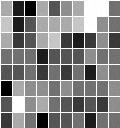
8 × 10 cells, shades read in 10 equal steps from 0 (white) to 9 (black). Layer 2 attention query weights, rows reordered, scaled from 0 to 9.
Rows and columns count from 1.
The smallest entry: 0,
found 4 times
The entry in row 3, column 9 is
4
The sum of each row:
41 36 54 55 58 48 48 59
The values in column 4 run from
3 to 9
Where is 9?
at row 1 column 3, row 6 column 1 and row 8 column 4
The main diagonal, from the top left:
3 8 6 8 5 4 7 8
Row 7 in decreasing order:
7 7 6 6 6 5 4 4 3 0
